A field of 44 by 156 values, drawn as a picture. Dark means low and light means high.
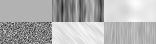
It is made of 2 by 3 panels. Panel 1,1: high, flat. Panel 1,2: middling, streaked downward, strong in contrast. Panel 1,3: very high, smooth, faint in contrast. Panel 2,1: middling, fine-grained, strong in contrast. Panel 2,2: very high, slanting down to the right, faint in contrast. Panel 2,3: high, streaked downward, faint in contrast.
